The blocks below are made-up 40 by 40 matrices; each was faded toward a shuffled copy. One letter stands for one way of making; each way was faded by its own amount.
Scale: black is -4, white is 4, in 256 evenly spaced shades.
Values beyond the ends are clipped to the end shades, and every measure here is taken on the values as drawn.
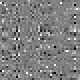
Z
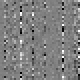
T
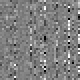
T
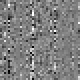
T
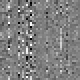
T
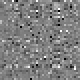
Z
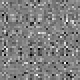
Z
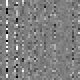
T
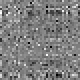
Z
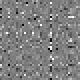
Z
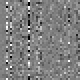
T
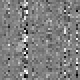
T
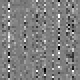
T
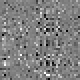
Z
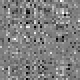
Z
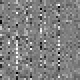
T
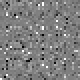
Z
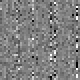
T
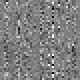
T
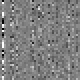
T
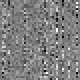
T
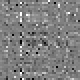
Z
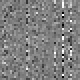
T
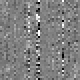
T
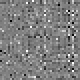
Z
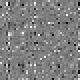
Z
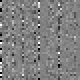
T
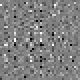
Z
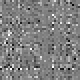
Z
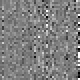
T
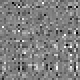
Z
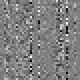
T
